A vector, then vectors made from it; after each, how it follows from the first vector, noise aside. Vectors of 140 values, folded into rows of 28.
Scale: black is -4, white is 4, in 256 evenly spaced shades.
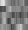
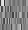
sign-scrambled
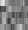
copied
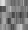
copied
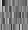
sign-scrambled
